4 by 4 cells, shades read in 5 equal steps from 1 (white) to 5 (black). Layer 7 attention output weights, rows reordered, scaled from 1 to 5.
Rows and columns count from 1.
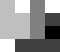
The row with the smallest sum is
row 1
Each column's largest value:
2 4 4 5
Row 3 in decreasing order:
5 3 2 2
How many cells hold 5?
1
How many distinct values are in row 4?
2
